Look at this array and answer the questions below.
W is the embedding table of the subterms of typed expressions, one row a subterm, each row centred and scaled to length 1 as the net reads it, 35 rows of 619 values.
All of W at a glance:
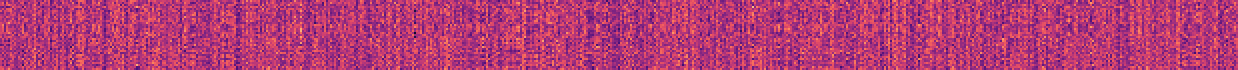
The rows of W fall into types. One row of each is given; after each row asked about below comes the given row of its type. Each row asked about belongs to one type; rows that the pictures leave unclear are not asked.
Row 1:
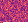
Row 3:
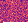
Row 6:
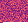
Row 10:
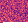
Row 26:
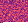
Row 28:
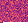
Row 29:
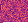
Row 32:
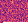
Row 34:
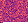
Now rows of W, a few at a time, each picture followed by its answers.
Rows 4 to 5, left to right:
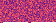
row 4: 26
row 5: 32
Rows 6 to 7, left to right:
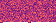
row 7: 28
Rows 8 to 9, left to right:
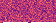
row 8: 1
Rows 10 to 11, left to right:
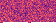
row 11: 28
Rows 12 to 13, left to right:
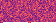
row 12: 34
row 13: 1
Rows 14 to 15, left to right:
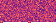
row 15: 1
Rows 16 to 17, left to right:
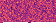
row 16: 10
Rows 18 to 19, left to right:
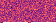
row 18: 32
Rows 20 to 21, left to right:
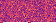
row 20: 3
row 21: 6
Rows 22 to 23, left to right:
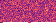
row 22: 6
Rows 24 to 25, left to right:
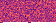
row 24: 26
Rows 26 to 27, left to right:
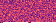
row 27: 32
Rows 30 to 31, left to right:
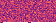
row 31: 34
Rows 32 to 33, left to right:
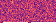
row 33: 29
